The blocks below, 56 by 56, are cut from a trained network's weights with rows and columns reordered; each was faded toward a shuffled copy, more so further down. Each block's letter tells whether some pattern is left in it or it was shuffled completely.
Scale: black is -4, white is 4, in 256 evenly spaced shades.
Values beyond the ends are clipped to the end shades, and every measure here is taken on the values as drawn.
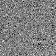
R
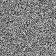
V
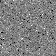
V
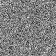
V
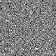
R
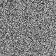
V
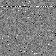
R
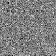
R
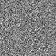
R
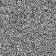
R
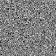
R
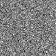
R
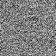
R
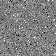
V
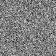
V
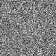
R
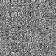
R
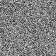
V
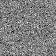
V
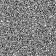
V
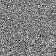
R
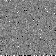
R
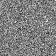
V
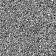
V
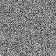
R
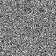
R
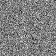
V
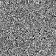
R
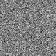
R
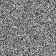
V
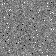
V
